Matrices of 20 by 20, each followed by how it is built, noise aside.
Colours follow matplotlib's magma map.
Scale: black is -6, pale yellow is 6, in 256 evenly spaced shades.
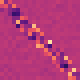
banded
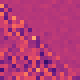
lower triangular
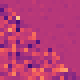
lower triangular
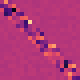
banded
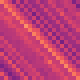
Toeplitz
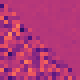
lower triangular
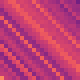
Toeplitz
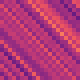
Toeplitz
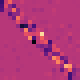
banded
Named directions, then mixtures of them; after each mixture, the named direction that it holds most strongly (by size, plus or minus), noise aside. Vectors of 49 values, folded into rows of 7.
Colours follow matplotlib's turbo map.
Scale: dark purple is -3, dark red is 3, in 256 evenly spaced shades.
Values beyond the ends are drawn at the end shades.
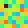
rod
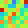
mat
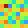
rod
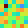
rod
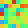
rod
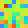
rod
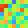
rod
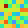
rod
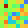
rod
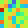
mat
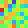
mat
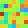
rod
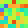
rod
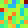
mat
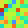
rod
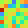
mat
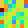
mat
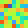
rod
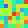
rod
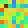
rod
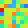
mat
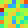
mat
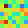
rod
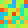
mat
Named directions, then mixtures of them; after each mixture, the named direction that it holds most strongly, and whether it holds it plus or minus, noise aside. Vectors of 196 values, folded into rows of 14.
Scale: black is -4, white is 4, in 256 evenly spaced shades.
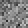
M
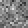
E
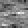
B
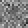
M, minus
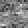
B, plus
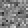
M, plus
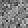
M, plus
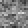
B, plus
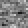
B, minus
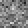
E, plus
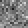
E, minus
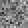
E, minus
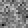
E, plus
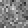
E, plus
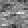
B, plus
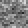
B, minus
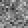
E, minus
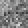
M, minus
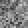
E, minus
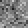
E, minus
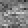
B, plus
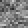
E, minus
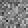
M, plus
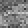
B, plus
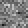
M, plus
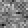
E, plus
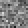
M, minus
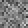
M, plus
